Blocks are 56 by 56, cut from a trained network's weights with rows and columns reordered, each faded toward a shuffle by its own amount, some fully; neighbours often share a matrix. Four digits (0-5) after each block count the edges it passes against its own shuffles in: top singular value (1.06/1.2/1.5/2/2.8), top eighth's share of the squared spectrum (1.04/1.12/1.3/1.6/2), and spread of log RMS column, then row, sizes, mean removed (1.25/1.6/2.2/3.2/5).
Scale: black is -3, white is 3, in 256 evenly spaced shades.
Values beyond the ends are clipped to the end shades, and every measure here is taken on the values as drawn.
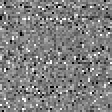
2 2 0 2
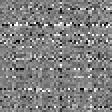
4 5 1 4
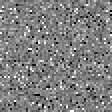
1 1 0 1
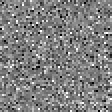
2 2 0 0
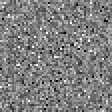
0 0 0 0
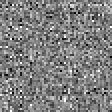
3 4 2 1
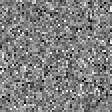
0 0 0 0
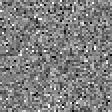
0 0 0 0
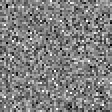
1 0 0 0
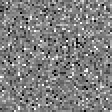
0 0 0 0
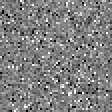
1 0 0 0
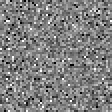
0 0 0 1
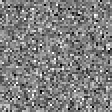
1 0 0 0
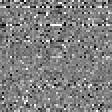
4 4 0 3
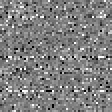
3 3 0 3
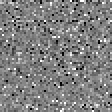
2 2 1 1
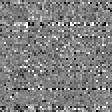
4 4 0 3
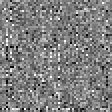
3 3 2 2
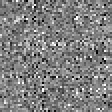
3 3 2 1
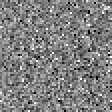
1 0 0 0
